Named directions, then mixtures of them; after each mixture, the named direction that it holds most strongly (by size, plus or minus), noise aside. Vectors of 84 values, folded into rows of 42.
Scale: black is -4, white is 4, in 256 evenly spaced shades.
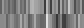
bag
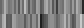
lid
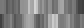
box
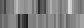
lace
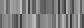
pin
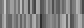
lid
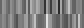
bag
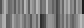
lid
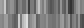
lace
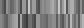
pin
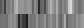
lace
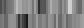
lace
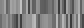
pin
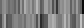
lid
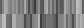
lid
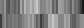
box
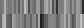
lid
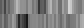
lace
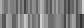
lid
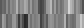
lace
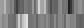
lace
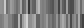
pin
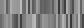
pin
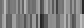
lid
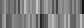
lid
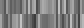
pin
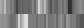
lace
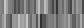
lid
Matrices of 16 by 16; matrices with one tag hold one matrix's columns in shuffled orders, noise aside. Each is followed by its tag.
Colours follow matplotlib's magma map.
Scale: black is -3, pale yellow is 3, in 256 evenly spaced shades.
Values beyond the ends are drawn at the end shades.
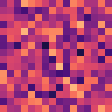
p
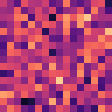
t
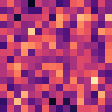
t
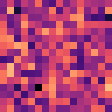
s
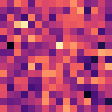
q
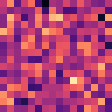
t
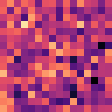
q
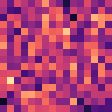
t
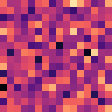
p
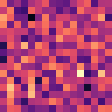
s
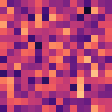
s
